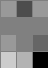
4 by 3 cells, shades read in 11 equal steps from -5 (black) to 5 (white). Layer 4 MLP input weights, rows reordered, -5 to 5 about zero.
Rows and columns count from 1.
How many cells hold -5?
1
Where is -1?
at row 3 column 3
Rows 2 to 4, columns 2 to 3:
0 0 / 0 -1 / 2 -5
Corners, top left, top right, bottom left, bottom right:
1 1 3 -5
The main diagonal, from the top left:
1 0 -1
